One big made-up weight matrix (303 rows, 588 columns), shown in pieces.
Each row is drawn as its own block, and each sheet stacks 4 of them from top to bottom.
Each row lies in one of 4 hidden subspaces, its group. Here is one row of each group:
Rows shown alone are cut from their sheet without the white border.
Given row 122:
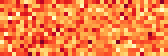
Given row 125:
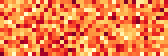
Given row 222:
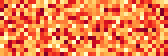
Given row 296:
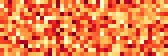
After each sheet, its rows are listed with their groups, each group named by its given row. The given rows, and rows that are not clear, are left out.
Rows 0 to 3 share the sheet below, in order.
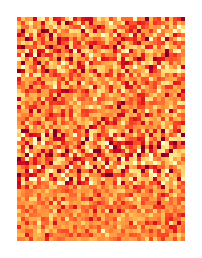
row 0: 122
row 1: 296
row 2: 222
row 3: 296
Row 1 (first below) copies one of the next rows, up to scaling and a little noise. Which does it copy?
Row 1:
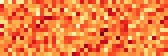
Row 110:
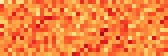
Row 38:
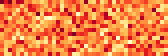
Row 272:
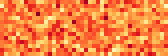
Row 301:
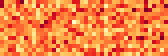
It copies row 110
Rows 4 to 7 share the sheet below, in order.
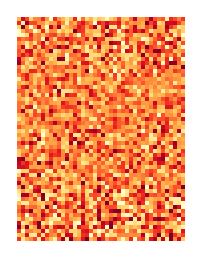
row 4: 125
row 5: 296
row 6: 222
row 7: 125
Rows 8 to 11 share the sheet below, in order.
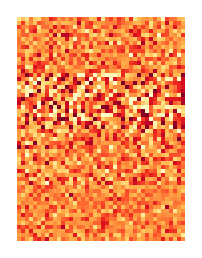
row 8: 296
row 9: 222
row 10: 122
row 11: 222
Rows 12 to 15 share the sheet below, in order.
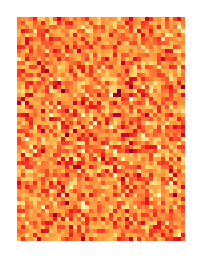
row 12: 122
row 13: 222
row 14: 125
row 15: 222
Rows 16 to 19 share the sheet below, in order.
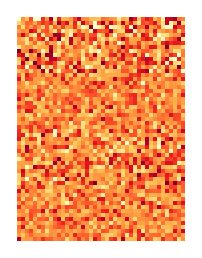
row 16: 296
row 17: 125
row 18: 222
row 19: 125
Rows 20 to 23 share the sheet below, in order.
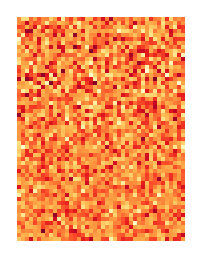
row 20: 222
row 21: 125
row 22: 125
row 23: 222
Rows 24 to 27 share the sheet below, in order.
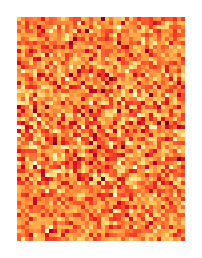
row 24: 296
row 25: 122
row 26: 296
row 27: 222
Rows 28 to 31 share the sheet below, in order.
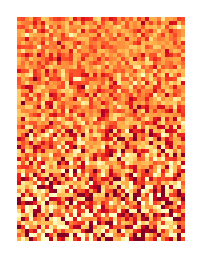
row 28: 122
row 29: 222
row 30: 222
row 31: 122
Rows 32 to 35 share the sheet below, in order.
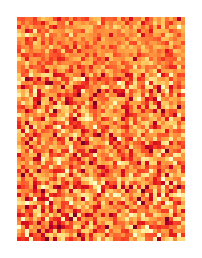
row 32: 122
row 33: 222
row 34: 222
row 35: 122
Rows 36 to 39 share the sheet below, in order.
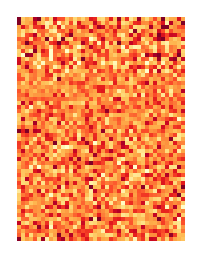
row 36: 296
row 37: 222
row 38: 296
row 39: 125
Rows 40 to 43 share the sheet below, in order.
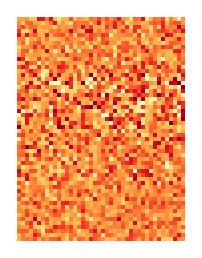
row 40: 122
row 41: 125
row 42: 122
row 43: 296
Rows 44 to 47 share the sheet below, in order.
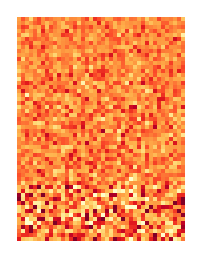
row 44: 125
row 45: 125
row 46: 296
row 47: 125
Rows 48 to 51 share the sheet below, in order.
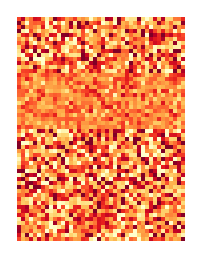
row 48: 296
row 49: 125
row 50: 122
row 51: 296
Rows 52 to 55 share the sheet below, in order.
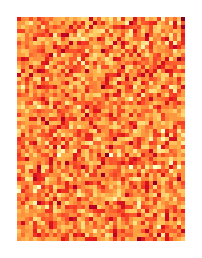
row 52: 222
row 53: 222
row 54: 296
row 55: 296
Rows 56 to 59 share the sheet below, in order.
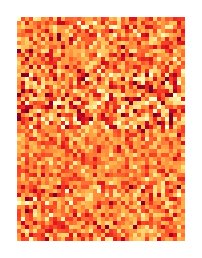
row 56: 296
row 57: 222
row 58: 222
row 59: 122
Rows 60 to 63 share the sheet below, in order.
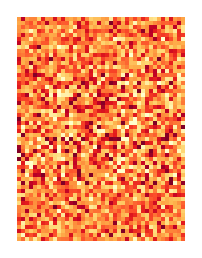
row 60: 222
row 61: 296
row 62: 296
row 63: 122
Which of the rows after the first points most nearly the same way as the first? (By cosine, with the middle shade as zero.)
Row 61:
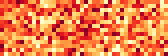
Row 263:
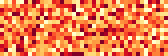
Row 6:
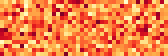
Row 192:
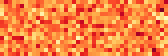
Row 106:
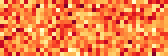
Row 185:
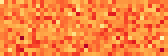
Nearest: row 263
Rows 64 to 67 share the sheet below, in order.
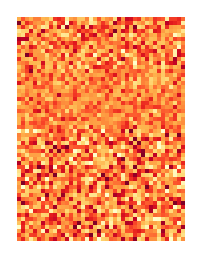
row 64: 125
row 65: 222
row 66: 296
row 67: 125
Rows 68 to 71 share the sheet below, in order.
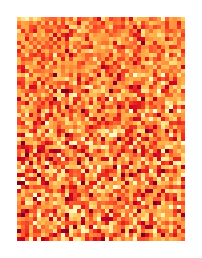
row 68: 296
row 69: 296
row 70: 122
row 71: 222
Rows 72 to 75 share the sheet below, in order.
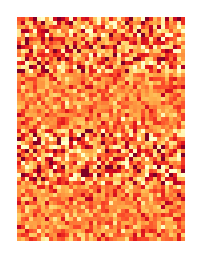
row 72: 122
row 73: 122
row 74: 222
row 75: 122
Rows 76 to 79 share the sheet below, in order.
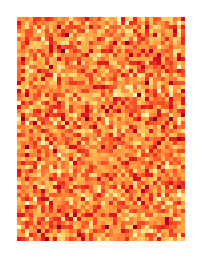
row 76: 222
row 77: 222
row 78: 122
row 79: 122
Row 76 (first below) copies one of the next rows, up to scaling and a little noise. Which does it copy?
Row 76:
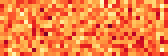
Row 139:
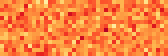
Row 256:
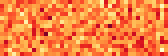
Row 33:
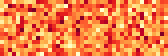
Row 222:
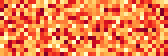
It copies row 256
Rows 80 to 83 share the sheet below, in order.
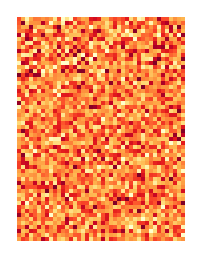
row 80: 222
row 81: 296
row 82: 125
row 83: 222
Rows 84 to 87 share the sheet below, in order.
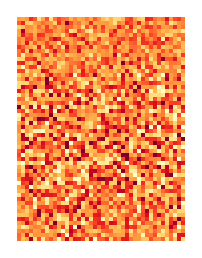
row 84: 122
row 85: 296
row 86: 125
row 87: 222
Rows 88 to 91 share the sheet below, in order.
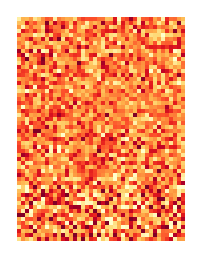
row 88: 296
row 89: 122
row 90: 296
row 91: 125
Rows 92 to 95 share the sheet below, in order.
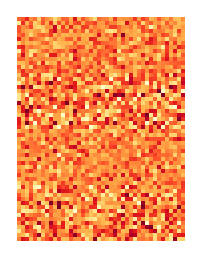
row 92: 296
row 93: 222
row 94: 122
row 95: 296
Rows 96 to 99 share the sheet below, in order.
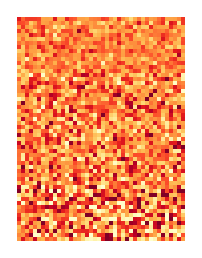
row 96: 296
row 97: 222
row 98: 125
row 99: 296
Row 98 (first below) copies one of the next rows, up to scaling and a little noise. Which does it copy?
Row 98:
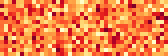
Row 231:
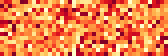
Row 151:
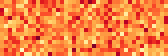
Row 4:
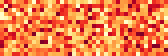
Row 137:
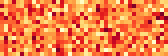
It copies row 137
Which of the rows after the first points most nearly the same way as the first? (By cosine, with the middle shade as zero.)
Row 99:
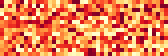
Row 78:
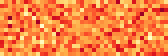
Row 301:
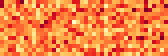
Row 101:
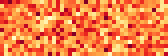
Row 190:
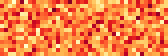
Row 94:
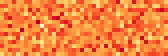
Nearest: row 301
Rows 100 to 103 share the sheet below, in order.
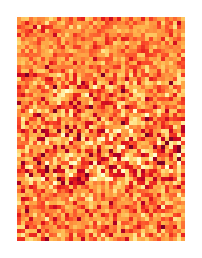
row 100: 222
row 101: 296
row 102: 125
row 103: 122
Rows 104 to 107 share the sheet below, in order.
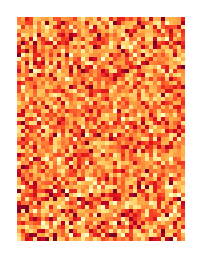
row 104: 222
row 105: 122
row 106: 222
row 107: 125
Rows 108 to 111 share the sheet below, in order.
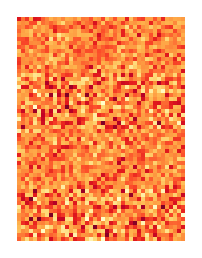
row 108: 296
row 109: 296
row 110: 296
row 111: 222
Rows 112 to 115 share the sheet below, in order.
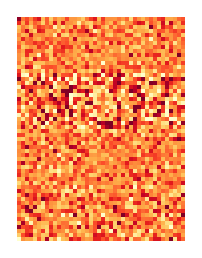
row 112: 296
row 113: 296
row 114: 122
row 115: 125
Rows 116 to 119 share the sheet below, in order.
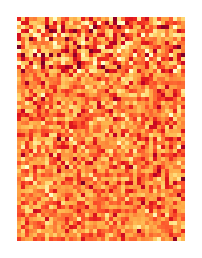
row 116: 296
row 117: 125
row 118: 222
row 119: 125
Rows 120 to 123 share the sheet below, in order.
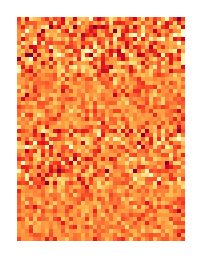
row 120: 125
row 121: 125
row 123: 125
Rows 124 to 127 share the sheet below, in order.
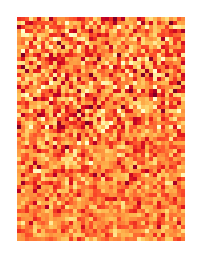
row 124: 122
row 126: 296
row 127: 296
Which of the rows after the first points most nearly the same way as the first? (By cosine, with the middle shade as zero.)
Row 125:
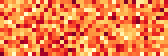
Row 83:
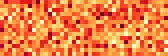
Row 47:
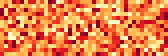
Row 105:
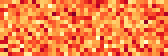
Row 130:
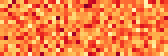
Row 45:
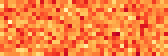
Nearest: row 47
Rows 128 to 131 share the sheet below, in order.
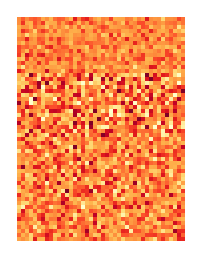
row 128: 122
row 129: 125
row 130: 222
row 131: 125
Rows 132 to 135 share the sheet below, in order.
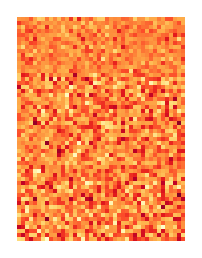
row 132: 125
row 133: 296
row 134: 296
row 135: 122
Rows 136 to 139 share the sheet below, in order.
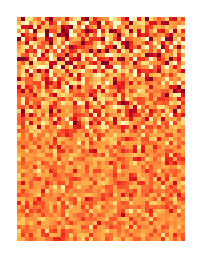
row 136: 222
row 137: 125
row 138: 296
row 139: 222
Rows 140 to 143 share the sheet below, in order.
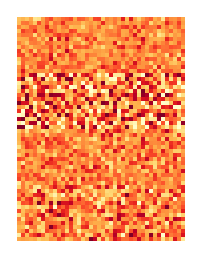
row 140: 296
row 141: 122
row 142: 125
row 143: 296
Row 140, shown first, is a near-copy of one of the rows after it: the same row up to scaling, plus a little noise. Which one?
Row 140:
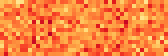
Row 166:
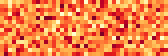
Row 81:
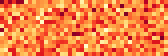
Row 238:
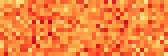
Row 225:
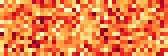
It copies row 238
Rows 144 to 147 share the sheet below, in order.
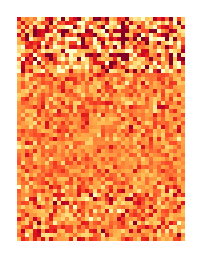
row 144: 125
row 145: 125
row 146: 122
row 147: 296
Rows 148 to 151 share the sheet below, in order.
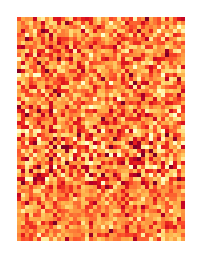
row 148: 122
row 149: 296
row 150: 296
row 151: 125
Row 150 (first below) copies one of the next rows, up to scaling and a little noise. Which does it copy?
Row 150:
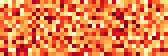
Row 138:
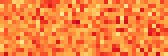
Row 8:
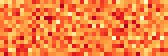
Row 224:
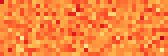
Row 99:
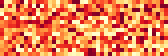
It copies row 8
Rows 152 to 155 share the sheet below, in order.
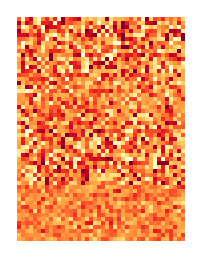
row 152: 125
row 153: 122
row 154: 125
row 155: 125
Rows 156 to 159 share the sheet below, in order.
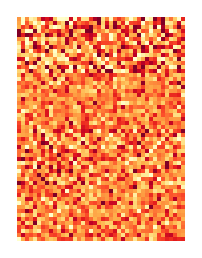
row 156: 122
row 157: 125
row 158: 122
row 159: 122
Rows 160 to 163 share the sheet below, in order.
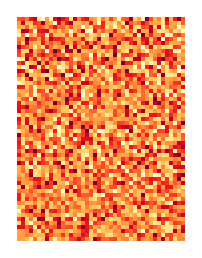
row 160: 122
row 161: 222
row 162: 125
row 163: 125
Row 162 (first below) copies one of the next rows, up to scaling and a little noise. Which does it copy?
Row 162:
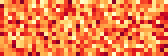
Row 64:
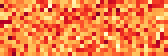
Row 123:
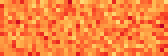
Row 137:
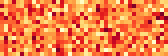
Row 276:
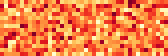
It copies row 123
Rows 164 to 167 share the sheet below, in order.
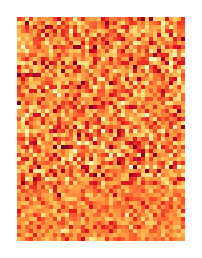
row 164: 222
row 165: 296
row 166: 296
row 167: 222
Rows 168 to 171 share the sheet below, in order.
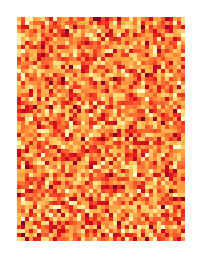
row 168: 125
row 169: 125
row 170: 125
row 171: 122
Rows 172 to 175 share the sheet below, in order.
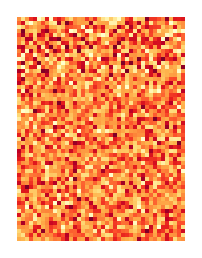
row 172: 122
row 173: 222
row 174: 125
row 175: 296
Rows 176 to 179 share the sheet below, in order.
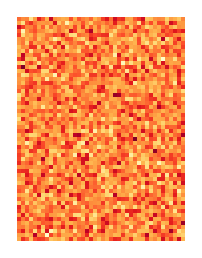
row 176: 122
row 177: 222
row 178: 222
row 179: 222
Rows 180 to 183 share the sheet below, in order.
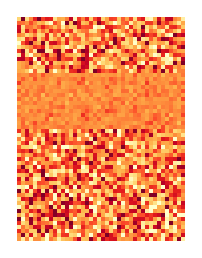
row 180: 125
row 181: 222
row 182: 296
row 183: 296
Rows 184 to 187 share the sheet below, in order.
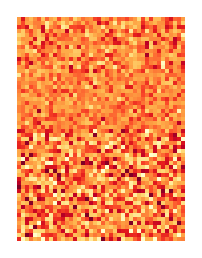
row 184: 125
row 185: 296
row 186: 125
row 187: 296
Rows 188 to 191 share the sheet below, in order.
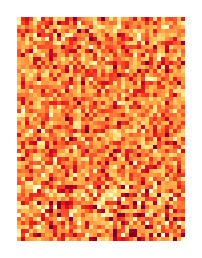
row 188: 296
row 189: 125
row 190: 222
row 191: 296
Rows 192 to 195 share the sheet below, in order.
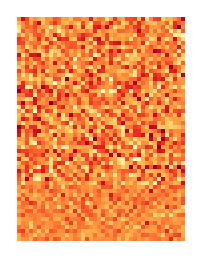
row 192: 125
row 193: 122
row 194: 296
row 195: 222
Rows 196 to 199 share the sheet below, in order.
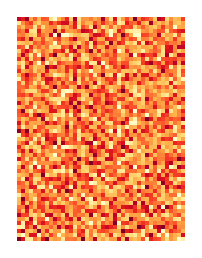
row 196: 296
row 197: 296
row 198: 296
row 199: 122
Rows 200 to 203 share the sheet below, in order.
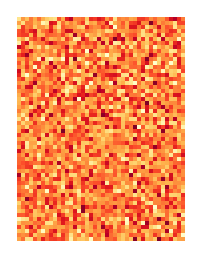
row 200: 222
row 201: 222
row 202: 222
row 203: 222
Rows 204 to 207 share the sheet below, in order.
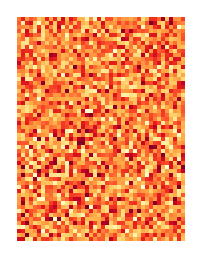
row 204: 125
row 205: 125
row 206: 222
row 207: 222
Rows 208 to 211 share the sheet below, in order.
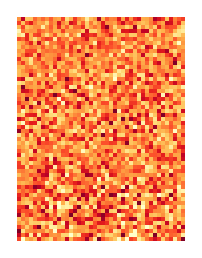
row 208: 125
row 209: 122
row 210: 222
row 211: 296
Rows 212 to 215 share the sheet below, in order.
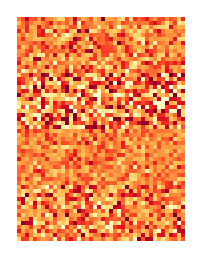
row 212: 296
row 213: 222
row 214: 296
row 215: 222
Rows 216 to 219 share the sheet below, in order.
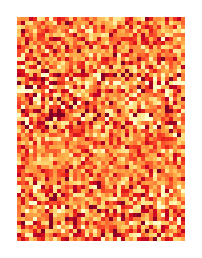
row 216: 122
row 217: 122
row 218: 222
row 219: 296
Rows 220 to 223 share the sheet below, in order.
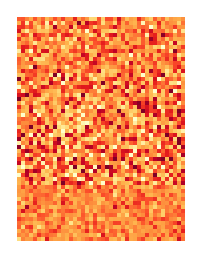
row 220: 296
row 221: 125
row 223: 125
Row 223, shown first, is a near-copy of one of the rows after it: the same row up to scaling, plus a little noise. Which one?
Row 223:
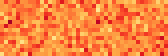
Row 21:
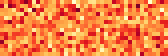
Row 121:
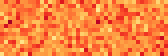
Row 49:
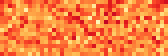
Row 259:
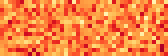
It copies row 121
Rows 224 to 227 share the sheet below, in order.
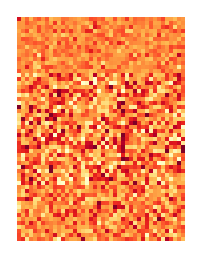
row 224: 296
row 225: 296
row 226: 125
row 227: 222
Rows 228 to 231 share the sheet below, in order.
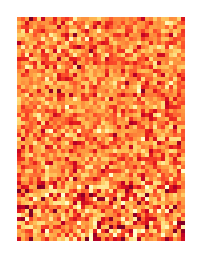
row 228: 222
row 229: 296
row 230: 125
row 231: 125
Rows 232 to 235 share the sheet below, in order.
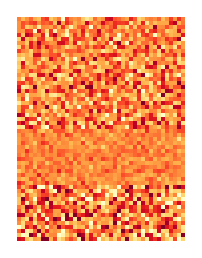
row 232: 222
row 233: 122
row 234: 122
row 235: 122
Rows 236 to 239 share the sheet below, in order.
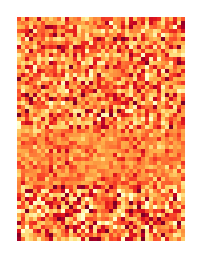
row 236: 222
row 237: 125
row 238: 296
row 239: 222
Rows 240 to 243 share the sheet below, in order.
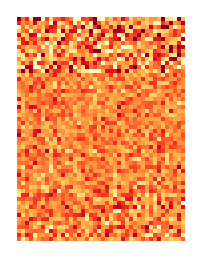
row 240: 296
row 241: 296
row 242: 296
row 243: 222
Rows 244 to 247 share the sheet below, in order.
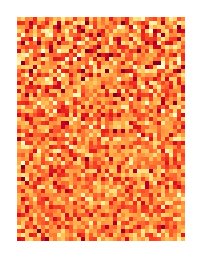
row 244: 222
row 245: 222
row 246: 122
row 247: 122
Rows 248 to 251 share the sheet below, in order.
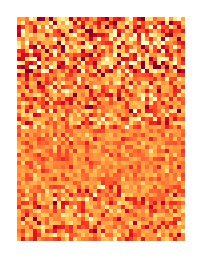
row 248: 122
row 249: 296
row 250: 296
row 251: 296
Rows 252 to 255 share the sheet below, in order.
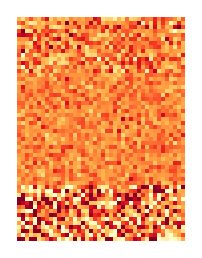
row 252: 122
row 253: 122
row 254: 296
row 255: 122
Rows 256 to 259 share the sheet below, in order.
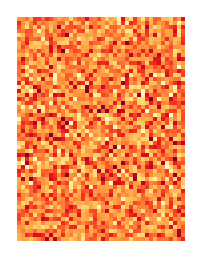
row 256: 222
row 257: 222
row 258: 122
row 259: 125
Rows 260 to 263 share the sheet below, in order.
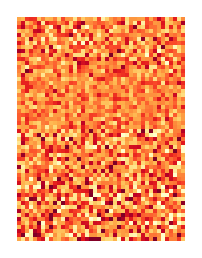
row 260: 222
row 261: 125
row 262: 125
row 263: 296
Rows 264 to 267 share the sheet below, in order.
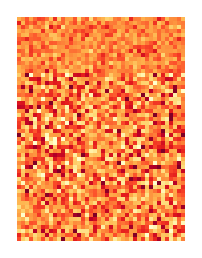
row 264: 125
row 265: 222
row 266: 296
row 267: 222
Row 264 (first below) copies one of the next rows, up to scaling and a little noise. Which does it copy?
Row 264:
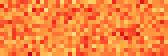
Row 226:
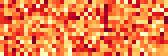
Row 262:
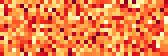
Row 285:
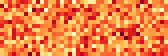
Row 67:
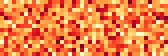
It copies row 285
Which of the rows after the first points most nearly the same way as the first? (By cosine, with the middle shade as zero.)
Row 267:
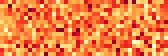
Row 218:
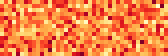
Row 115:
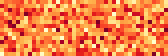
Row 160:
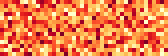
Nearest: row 115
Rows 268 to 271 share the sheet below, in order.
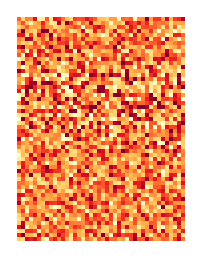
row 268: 122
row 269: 222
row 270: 125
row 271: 122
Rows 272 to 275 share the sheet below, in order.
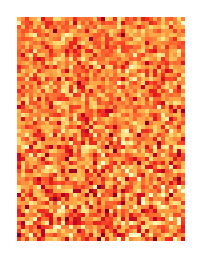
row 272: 296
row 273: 222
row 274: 125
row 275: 296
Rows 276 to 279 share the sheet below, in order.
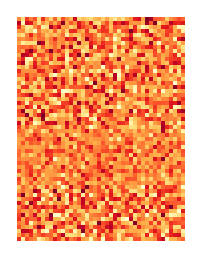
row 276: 125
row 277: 296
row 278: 222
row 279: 222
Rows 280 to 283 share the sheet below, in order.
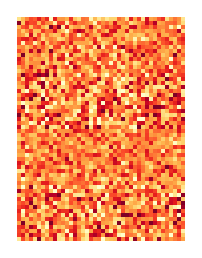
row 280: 125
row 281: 125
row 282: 122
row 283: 125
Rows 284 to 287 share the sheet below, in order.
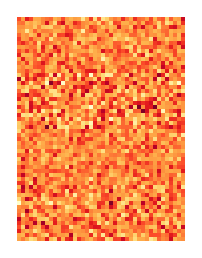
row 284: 222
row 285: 125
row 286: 222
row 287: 122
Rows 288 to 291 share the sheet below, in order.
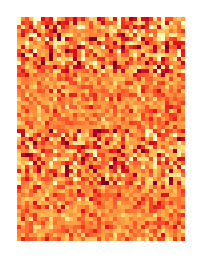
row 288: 296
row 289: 296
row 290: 125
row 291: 296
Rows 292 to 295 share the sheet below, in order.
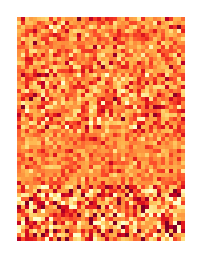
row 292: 125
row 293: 125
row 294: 125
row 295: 125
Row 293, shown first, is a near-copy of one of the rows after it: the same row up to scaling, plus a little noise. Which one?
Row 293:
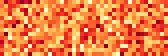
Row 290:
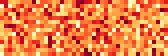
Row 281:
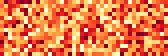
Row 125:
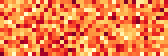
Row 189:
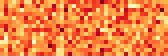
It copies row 281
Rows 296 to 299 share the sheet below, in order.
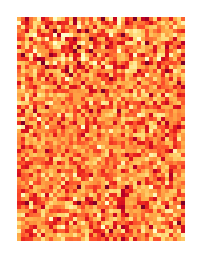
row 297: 122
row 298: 222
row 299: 125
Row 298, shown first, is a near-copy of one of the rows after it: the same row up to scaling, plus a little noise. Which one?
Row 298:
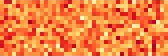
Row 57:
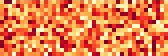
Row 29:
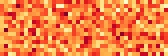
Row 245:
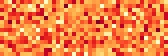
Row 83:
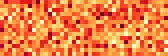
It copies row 57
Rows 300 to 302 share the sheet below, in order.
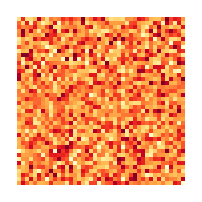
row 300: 222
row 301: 296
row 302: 296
